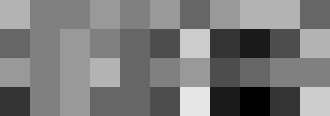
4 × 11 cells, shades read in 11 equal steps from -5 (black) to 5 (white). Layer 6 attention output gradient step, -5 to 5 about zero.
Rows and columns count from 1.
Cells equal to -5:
1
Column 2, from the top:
0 0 0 0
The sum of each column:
-1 0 3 2 -3 -3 7 -8 -8 -3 4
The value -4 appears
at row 2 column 9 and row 4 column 8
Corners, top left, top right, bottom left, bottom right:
2 -1 -3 3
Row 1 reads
2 0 0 1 0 1 -1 1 2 2 -1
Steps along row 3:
down up up down up up down up up same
